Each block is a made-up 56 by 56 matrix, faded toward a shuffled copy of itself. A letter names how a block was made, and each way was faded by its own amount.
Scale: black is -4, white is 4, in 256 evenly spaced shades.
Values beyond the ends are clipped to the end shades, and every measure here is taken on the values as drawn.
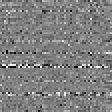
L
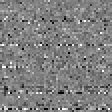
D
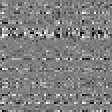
L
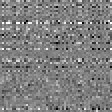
L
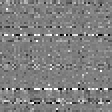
L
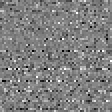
D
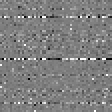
L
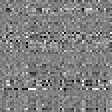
L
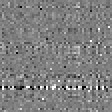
L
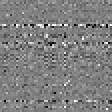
L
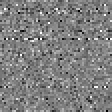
D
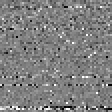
D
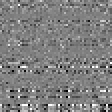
L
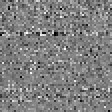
D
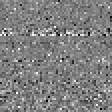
D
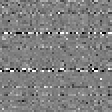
L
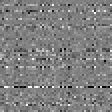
L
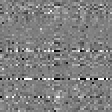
L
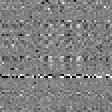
L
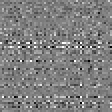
L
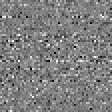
D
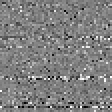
D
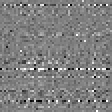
L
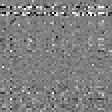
L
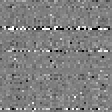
L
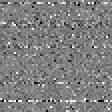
D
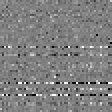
L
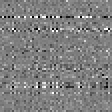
L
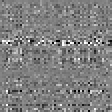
L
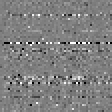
L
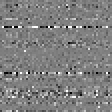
L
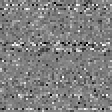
D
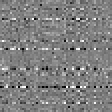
L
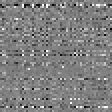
L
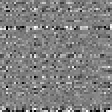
L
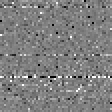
D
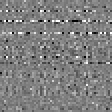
L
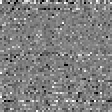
D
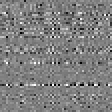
L
